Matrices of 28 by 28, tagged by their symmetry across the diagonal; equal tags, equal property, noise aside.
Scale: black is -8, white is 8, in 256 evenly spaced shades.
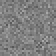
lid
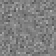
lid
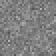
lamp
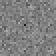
lamp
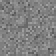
lamp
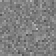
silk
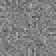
lid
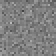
lid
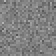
silk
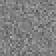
lid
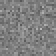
silk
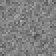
lamp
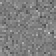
silk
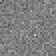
lamp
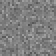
silk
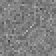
lamp
